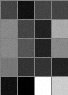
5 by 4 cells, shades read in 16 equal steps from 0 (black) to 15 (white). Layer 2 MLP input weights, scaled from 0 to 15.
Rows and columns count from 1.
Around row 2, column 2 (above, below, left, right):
1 5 8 2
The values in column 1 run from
1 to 8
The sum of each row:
13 24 23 15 28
